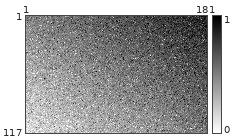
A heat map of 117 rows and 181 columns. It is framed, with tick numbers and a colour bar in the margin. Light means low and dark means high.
Ninth with the lowest average: bottom left. Slope: up to the top right. Histogram: bell-shaped. Odd rows or columns: none. Stripes: none.
